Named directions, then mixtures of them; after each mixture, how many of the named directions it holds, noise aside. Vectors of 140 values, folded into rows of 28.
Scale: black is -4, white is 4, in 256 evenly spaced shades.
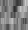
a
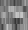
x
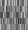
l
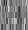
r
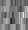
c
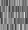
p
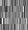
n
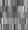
three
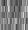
three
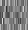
two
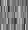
one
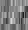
one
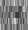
three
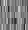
one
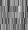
three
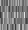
one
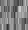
two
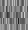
one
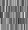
two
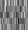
one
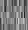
two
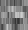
one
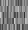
one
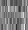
three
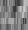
one
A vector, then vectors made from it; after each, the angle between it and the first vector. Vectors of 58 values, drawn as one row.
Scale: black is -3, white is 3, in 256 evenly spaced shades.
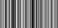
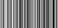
partly opposed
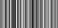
nearly parallel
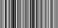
nearly parallel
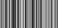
nearly parallel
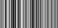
nearly parallel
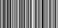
partly opposed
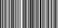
partly aligned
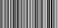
orthogonal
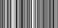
nearly opposite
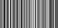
partly opposed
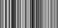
nearly parallel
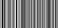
partly opposed
